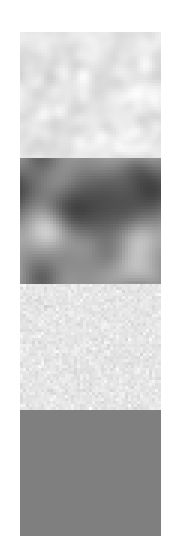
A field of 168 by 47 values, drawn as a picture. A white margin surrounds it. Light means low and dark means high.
The table splits into 4 rows of 1 panel. Panel 1,1: very low, blotchy, faint in contrast. Panel 2,1: middling, smooth, strong in contrast. Panel 3,1: very low, fine-grained, faint in contrast. Panel 4,1: middling, flat.
